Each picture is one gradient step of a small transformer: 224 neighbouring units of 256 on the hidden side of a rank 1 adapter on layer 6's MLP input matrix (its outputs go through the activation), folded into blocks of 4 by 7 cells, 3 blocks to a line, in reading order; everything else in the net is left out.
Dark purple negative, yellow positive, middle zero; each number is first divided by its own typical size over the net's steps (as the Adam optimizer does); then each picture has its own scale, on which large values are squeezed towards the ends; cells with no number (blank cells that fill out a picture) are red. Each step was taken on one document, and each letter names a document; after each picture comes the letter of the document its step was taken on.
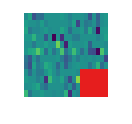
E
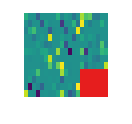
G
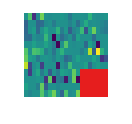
E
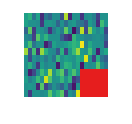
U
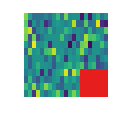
U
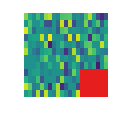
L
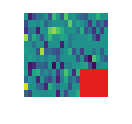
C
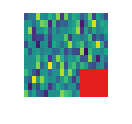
L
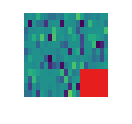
G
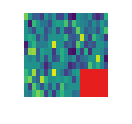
L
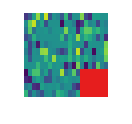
L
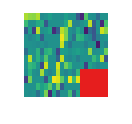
C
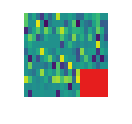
C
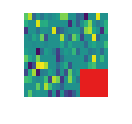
C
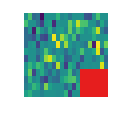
E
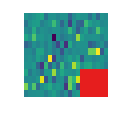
E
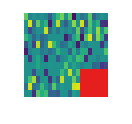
L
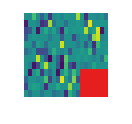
C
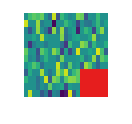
C
